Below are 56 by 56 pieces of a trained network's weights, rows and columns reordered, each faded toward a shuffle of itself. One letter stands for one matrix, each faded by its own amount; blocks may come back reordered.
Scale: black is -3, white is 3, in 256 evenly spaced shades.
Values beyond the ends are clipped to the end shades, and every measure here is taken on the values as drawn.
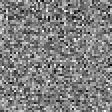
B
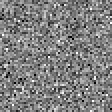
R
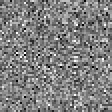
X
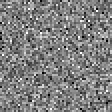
R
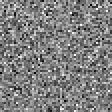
R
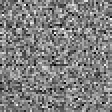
B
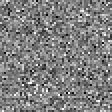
R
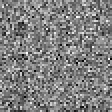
B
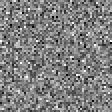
R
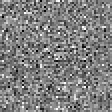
X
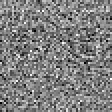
B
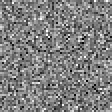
R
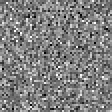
X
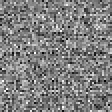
B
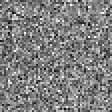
R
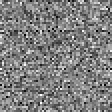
B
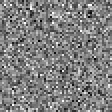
X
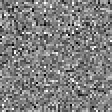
X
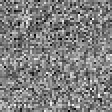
B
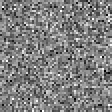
R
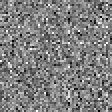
X
